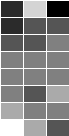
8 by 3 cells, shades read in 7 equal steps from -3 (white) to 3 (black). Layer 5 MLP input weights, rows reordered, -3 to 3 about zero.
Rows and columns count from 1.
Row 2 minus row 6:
2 0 2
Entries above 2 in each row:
1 0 0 0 0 0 0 0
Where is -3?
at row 8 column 1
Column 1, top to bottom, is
2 2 1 0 0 0 -1 -3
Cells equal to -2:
1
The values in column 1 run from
-3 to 2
